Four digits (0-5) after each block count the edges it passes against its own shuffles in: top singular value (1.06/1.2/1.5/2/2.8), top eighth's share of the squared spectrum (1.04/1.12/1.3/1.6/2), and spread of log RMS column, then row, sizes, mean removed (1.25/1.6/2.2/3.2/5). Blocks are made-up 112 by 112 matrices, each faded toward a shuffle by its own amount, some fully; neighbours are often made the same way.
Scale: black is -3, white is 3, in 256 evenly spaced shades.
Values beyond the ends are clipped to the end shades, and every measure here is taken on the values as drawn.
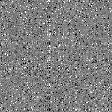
4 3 2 1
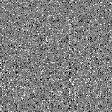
4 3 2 1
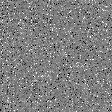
3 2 1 0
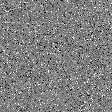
0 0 0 0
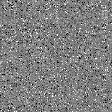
3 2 2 1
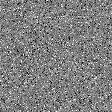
1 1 0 0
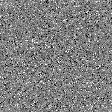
3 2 0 1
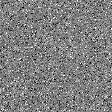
3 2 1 1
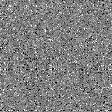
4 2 1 2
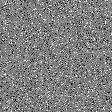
0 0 0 0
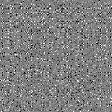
5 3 2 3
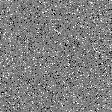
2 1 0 0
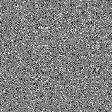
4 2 1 1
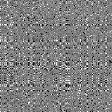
5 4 3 3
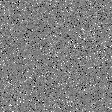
0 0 0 0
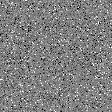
1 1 1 1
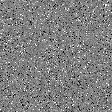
0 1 1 0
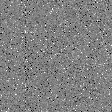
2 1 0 0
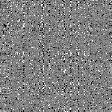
4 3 3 2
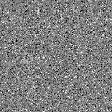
4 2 1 1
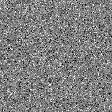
3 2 1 0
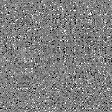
4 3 2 2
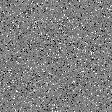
1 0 0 0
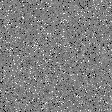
0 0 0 0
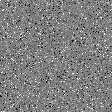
0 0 0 0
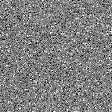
3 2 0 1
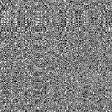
5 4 3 3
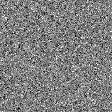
3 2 1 0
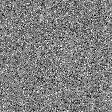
1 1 0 0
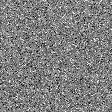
0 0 0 0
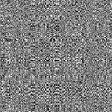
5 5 3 3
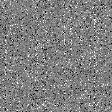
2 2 3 1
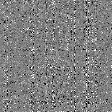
2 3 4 3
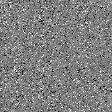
1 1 2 1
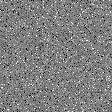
0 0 0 0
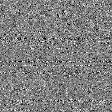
1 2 0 3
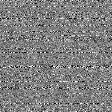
2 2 0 4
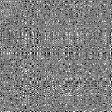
5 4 3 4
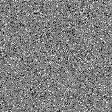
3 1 0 0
